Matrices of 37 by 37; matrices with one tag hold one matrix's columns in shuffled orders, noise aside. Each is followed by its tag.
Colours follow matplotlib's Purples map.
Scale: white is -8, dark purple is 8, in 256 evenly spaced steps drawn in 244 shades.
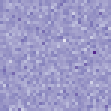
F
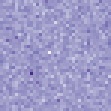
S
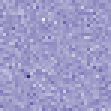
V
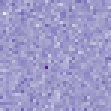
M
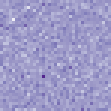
V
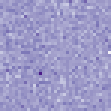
S
